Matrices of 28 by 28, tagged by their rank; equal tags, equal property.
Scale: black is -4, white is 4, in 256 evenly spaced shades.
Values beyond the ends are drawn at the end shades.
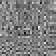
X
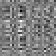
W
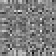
X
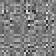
W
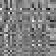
W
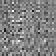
X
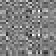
W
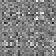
X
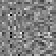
X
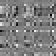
W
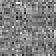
X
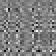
W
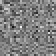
X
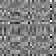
W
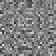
X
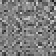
X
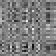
W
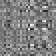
W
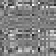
W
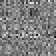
X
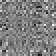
X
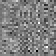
X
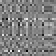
W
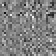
X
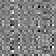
W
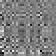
W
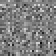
X
